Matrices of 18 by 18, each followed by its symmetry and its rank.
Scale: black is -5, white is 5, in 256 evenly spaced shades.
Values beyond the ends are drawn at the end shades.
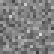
neither, full rank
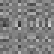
neither, rank two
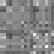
symmetric, rank three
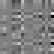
neither, rank two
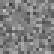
antisymmetric, full rank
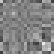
symmetric, rank three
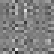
neither, rank three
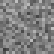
neither, full rank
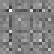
symmetric, rank three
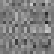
neither, rank three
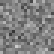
neither, full rank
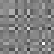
symmetric, rank two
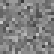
antisymmetric, full rank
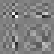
symmetric, rank two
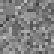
antisymmetric, full rank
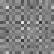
symmetric, rank two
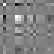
symmetric, rank two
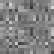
neither, rank three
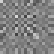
symmetric, rank three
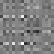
neither, rank two
